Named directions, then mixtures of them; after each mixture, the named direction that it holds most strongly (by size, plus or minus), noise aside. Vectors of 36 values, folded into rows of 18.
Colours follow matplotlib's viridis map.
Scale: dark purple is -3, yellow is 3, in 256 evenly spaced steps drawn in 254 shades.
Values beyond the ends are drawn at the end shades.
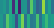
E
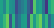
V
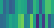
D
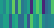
E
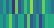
E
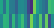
V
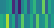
E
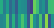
V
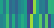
V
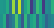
E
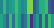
V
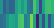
D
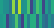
E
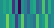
E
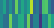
V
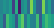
E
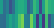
D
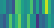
V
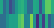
D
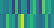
E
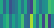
D
